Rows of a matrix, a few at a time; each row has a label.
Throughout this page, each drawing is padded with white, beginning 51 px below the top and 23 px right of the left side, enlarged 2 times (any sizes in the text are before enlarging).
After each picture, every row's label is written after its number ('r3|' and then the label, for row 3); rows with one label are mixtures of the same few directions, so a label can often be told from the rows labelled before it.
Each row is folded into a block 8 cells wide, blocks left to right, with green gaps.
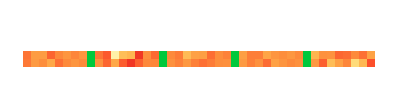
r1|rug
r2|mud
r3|mud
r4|rug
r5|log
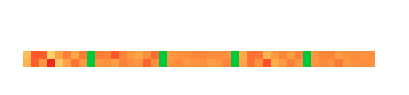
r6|rug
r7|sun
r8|log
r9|rug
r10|rug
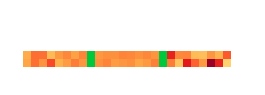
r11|rug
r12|log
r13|log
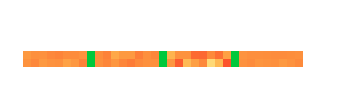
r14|log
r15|mud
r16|log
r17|log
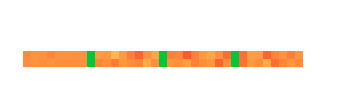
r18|rug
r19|sun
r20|sun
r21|rug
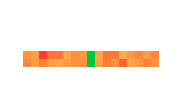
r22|mud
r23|rug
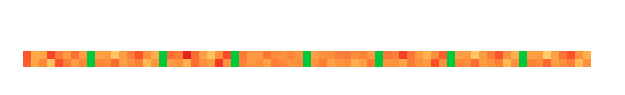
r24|rug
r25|sun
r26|sun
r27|rug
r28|log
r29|sun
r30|sun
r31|sun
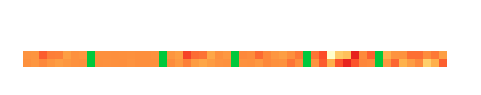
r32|mud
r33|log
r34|mud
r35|sun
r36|mud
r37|log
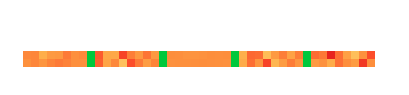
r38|mud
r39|rug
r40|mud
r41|rug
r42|sun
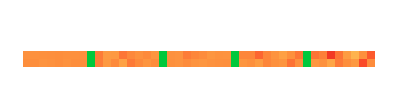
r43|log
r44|rug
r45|mud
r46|sun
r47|sun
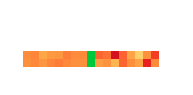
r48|mud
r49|sun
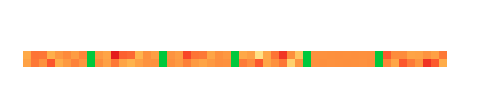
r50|rug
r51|mud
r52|mud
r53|sun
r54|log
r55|log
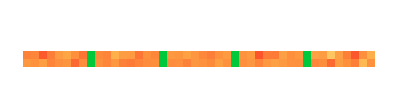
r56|sun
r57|mud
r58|sun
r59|mud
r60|sun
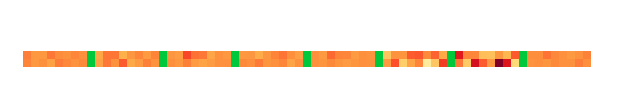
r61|rug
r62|rug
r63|mud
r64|sun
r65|mud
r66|log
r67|log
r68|sun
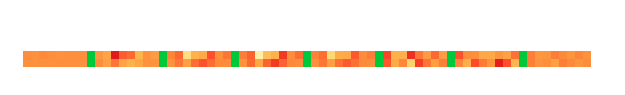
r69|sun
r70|mud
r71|mud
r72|mud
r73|mud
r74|rug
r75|log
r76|rug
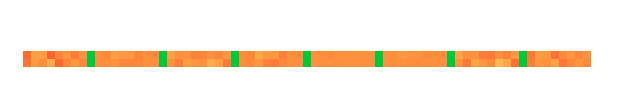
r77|rug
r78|mud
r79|log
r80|mud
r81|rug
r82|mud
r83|log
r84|rug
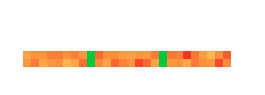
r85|log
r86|log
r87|sun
